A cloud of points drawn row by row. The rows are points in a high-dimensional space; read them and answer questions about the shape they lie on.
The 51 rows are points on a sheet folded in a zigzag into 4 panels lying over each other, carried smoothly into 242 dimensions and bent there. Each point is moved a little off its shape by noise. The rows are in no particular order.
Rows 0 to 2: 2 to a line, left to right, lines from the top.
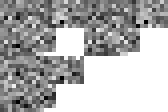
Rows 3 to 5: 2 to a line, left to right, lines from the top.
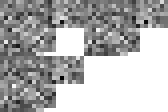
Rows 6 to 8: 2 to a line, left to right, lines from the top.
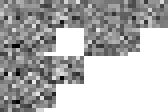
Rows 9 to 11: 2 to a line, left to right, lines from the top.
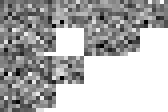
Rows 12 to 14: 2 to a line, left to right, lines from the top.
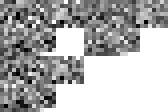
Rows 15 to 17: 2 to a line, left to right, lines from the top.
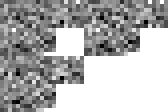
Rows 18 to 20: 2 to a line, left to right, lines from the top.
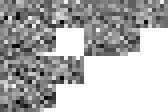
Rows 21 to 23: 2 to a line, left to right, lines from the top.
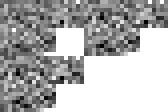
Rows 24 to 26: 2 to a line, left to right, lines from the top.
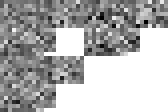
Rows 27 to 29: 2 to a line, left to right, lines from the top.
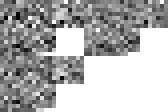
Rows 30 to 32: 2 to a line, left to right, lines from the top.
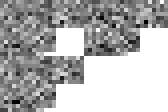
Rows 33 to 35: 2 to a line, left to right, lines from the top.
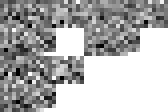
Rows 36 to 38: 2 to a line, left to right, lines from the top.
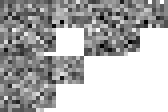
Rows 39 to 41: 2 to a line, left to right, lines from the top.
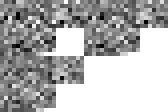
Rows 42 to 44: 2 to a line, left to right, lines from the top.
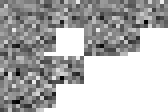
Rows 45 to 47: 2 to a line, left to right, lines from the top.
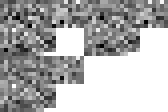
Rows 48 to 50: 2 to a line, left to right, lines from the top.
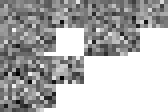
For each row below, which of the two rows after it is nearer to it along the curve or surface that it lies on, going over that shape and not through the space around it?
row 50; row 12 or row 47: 12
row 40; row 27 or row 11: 27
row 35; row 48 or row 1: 1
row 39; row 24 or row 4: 4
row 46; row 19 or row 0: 19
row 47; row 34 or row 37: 37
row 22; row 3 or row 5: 3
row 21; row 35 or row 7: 7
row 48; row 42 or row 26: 26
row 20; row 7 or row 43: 43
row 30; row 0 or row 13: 0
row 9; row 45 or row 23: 45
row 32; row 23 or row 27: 23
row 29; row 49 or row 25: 49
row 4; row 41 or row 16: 41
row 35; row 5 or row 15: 5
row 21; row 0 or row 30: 30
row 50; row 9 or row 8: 9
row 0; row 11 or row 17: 17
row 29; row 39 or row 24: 39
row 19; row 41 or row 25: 41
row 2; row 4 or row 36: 4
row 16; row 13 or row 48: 48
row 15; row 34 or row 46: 46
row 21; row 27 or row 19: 19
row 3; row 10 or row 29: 29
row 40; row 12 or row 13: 12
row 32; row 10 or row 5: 10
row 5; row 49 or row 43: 49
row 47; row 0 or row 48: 48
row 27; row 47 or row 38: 38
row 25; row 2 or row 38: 38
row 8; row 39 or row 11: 39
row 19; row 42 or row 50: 42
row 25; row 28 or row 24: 24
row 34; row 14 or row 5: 5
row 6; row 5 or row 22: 22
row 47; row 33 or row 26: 26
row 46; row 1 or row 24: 24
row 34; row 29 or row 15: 15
